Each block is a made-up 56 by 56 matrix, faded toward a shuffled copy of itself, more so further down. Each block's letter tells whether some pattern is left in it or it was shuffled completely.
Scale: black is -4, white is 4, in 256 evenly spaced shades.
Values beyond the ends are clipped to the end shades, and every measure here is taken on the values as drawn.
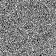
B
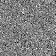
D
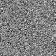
D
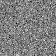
B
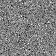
B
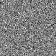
D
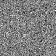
D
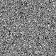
B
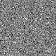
D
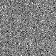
D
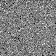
B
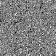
D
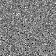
D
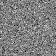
B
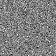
D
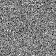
B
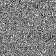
D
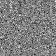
D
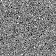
B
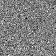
D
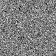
B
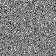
D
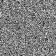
B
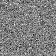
B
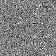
D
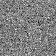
D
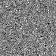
B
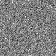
D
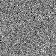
D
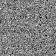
D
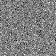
D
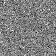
B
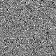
D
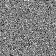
B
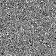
B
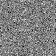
D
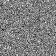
B
